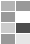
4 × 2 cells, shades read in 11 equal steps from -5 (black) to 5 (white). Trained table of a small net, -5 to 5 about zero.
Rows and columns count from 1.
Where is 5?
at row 2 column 2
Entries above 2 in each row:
0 1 1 1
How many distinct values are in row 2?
2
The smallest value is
-2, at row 3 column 2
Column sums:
7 8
